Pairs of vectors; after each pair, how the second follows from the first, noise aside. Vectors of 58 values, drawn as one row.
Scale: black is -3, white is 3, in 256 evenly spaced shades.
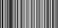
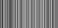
shrunk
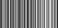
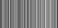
shrunk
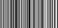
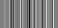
partly zeroed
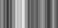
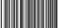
shuffled
